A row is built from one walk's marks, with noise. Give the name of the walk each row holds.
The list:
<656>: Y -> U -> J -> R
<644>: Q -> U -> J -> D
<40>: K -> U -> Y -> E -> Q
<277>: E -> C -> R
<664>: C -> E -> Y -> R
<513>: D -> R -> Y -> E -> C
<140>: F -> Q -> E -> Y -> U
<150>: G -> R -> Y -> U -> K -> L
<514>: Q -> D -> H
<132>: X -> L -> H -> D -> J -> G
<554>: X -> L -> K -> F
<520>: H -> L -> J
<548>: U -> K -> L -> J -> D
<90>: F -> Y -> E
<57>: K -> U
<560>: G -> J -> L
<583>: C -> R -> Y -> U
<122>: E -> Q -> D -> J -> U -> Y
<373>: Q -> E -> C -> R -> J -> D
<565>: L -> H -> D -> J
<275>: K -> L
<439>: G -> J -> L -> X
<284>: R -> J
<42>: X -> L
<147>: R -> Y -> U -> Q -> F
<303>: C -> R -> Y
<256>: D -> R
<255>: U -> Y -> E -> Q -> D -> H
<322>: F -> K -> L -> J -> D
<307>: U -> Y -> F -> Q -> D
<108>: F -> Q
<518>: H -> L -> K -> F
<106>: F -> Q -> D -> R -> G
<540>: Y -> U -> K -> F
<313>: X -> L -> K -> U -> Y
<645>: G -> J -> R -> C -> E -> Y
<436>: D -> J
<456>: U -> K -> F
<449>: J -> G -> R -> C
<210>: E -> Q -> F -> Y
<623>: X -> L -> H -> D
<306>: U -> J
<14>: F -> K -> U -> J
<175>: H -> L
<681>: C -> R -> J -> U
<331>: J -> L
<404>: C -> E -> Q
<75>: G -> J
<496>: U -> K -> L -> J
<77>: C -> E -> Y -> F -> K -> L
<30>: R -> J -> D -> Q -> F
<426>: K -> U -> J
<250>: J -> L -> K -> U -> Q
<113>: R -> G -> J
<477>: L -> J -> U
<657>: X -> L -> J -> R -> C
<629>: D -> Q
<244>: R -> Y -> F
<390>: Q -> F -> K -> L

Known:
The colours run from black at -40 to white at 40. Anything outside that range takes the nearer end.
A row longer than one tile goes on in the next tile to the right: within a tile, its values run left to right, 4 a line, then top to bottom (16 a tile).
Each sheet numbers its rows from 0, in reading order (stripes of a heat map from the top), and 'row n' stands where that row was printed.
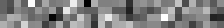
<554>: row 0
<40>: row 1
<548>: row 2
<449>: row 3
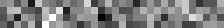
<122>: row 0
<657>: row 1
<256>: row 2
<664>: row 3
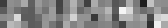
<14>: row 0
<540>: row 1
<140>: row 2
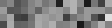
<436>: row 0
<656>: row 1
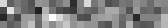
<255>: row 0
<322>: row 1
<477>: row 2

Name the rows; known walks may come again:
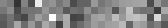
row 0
<644>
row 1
<436>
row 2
<77>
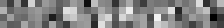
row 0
<42>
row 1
<140>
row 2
<90>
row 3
<657>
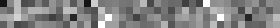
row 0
<244>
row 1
<122>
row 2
<331>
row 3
<307>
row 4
<477>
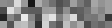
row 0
<40>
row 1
<456>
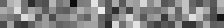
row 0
<664>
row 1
<106>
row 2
<390>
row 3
<303>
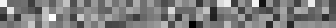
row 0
<255>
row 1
<373>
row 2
<75>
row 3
<681>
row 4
<175>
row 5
<439>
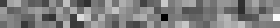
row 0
<284>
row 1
<513>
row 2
<277>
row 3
<426>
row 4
<548>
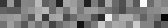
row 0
<30>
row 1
<656>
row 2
<554>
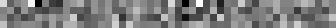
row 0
<520>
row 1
<14>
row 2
<150>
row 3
<132>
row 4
<57>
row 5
<496>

